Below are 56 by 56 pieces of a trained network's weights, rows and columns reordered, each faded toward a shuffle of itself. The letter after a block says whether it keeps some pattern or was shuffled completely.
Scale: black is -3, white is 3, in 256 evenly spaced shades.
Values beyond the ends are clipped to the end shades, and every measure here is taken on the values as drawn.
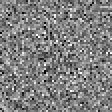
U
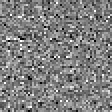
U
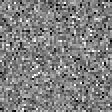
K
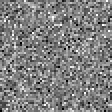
K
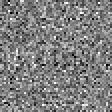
U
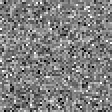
K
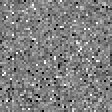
K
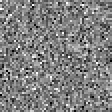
K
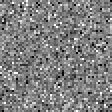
K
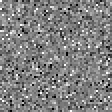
K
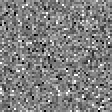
K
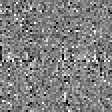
U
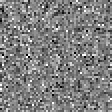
U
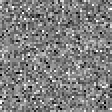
K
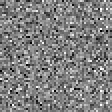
U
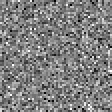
K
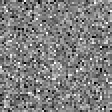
K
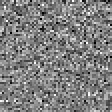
U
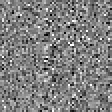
U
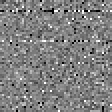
U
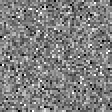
K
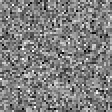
K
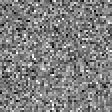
K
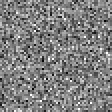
K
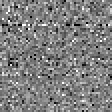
U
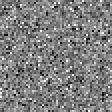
K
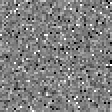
K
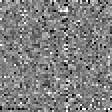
U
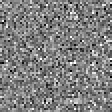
U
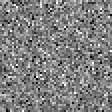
K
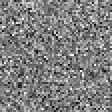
K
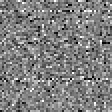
U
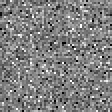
K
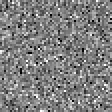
K
